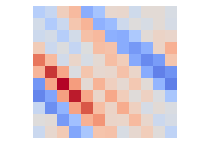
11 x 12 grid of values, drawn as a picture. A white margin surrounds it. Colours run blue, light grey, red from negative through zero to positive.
Ninth with the lowest average: middle right. Average level on the scale: 50%. Ninth with the highest average: middle left. Grain: diagonal, down to the right. Mirror symmetry: none.
